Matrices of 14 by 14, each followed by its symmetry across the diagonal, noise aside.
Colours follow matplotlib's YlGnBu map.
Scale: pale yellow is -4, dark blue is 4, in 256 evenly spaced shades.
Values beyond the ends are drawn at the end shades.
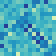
symmetric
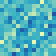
symmetric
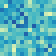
symmetric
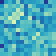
symmetric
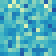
neither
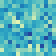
neither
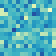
neither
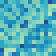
symmetric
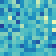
neither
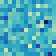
neither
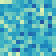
neither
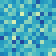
symmetric
